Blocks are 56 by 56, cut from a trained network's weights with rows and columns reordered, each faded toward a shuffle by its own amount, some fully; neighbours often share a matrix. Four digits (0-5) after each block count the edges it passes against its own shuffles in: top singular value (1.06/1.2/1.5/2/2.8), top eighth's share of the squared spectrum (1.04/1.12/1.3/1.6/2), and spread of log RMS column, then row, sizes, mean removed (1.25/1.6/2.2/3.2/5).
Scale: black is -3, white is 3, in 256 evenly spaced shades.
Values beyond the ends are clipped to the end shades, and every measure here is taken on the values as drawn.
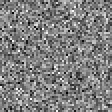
0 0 0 0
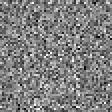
3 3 1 1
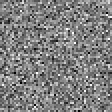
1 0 0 0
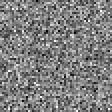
1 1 0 0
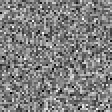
0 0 0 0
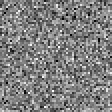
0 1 0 0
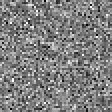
0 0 0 0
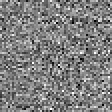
3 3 1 2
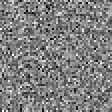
3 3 1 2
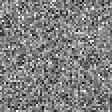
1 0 0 0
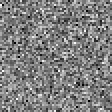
0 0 0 0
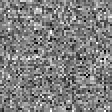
3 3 1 2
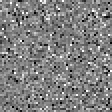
2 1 0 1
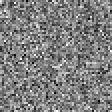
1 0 0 0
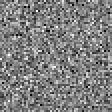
0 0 0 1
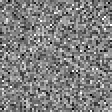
2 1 0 0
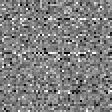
4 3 1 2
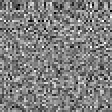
4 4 1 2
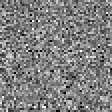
3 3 0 1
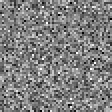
2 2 0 0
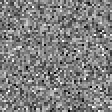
1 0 0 0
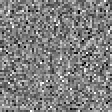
2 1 0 0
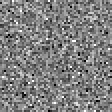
1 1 0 0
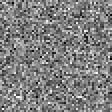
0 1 0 0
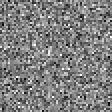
0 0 1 0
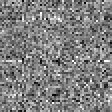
4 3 1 2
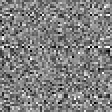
4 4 1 2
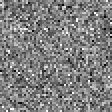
2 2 0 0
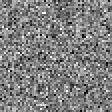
2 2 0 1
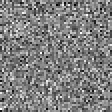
2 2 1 1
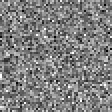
0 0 0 0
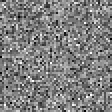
1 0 0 0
